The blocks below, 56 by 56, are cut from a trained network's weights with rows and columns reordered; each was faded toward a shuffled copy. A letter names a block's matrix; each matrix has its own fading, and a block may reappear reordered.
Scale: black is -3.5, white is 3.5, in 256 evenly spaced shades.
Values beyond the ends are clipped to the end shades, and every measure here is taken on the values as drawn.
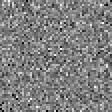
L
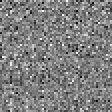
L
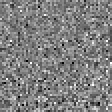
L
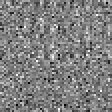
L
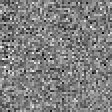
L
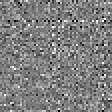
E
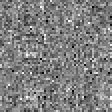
L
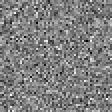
L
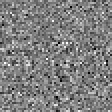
L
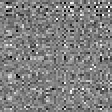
E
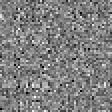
L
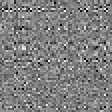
E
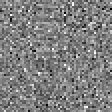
L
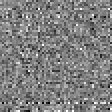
E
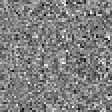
L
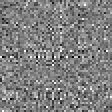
E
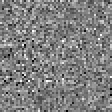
L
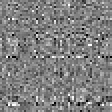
E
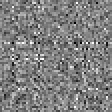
E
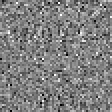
L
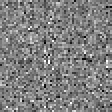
L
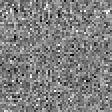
L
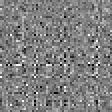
E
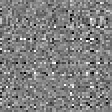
E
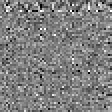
E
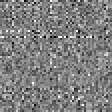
E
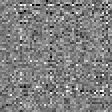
E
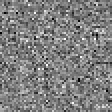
L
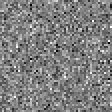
L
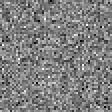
L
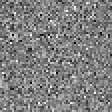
L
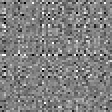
E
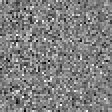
L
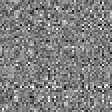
E
